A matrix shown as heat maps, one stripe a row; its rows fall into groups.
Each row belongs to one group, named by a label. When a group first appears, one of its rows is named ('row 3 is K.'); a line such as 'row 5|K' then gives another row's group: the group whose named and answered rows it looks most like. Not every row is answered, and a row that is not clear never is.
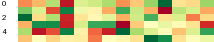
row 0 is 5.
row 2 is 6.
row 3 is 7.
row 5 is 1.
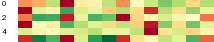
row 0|5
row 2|7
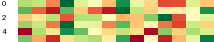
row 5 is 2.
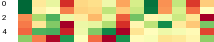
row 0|6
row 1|6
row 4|7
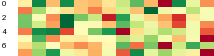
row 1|1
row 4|7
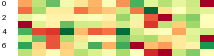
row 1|1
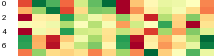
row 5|2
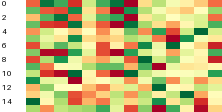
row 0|7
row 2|7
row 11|6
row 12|1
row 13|5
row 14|6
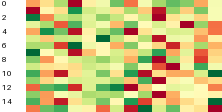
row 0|5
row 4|7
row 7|6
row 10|2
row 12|7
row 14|2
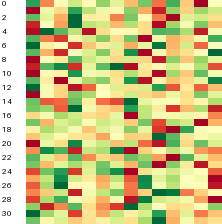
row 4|1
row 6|6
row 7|2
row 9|7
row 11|2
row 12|6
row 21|7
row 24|7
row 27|5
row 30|6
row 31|6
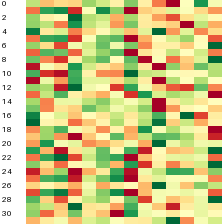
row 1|7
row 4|6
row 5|7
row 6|2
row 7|7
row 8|2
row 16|6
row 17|6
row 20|1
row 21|2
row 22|7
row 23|2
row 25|7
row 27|7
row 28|2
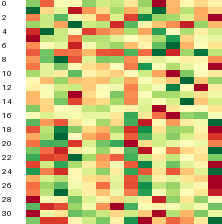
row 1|6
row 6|5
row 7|1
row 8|7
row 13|5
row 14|5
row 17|2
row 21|2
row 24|2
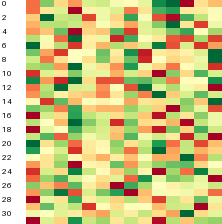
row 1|5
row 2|1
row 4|5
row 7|2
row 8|2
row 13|1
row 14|5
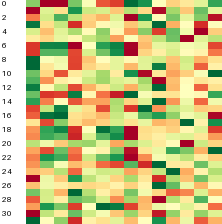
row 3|6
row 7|7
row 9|6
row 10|2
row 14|6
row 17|5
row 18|7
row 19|7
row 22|7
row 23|1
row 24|5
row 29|7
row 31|6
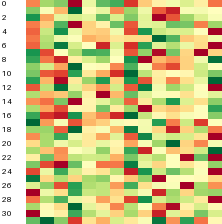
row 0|7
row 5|1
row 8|2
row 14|5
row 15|2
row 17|6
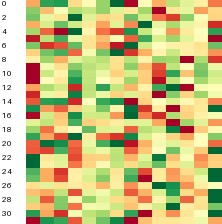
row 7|7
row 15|2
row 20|7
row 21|5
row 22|6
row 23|6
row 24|2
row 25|2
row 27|5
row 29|5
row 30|2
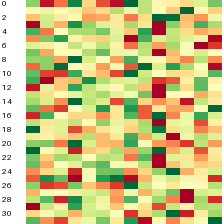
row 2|1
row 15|2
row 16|1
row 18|6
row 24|5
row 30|5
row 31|2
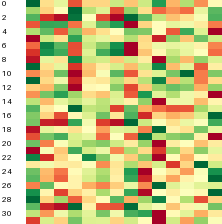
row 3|7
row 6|7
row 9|6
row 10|5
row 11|6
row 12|5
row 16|2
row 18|1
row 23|1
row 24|2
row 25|2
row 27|2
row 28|6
